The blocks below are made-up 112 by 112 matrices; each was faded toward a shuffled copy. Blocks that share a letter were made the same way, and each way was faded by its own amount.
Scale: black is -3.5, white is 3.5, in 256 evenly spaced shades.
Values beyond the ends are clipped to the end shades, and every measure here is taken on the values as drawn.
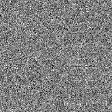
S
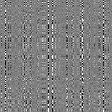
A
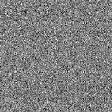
S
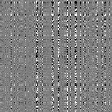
A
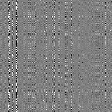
A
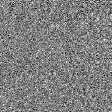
S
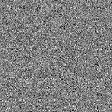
S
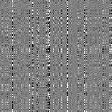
A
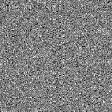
S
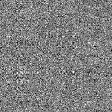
S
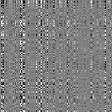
A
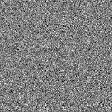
S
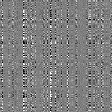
A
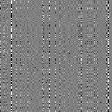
A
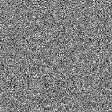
S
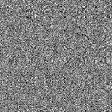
S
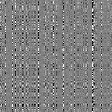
A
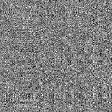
S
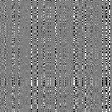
A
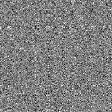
S
